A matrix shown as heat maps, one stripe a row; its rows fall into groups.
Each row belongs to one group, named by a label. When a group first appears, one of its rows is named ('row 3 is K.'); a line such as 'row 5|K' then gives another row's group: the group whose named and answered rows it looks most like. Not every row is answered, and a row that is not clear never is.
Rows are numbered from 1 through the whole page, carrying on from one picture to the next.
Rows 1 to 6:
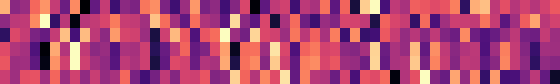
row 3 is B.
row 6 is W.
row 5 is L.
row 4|L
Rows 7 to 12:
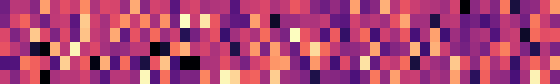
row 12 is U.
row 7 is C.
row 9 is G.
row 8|B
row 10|L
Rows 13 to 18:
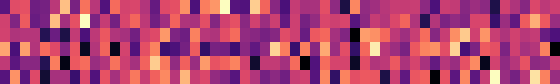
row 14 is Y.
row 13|B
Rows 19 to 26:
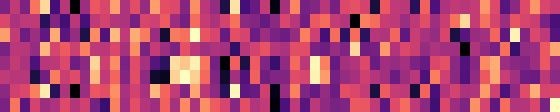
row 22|C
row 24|L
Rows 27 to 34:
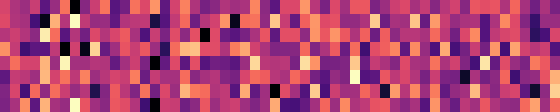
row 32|C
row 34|Y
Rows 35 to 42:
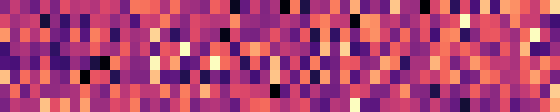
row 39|Y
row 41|B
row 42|C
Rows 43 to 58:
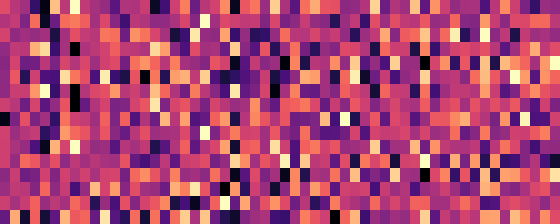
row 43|L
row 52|U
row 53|L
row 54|W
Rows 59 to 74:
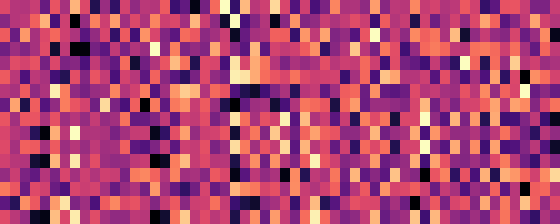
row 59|L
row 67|W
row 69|W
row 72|G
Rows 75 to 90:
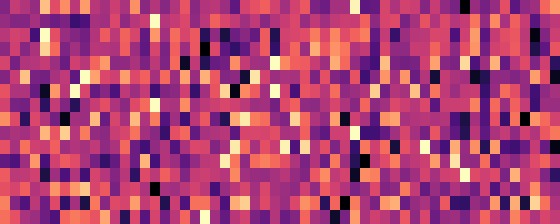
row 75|C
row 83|G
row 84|C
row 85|W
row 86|U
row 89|G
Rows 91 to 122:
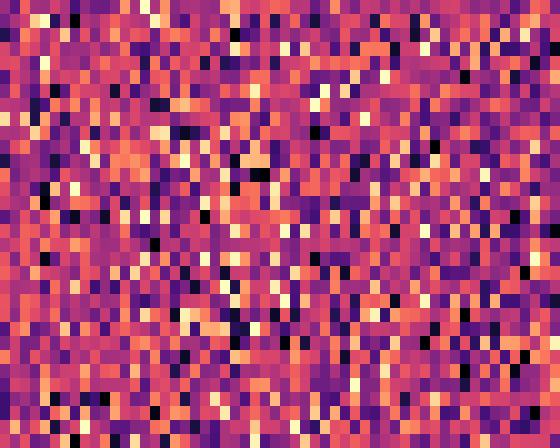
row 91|U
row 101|B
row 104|L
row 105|U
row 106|U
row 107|W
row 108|Y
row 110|G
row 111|L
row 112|W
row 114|B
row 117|C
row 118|C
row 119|Y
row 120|B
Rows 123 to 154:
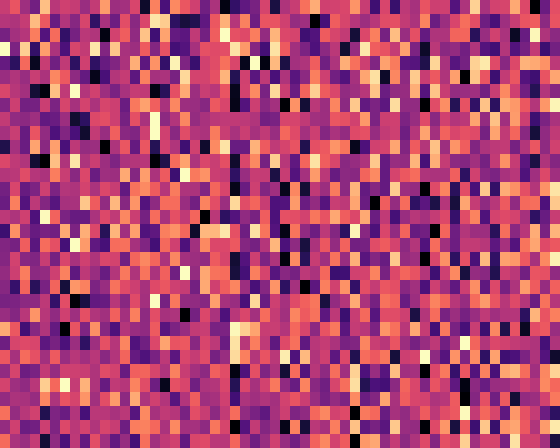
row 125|U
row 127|Y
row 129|L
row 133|U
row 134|L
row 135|B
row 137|B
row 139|B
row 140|Y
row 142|B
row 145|G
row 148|W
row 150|C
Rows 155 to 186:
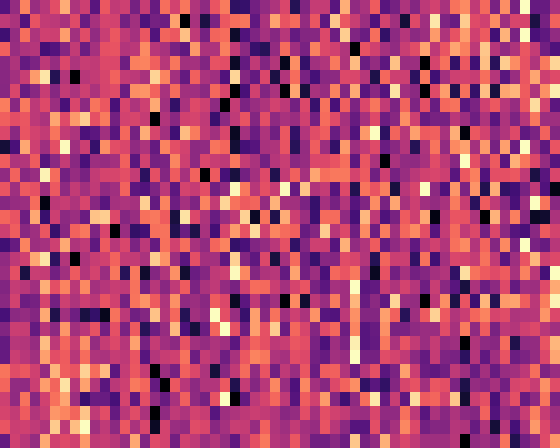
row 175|C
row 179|C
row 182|C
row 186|C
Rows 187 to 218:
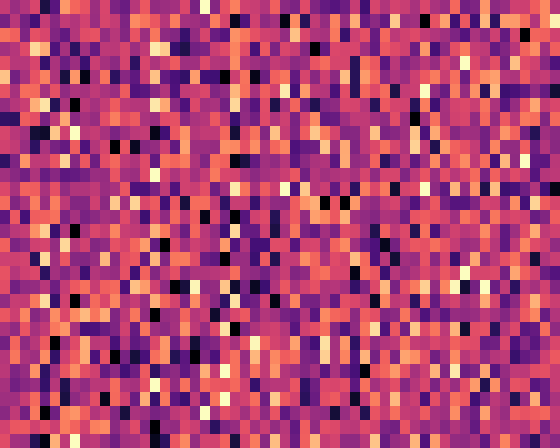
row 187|U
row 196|L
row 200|W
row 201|G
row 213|U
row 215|U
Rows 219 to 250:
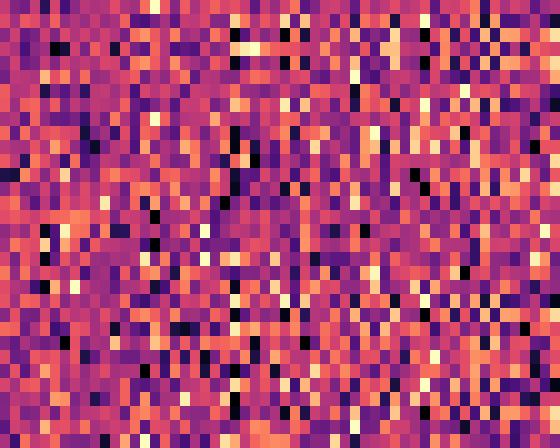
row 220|W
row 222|G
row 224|C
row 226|W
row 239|L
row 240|W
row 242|G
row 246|W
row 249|C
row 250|U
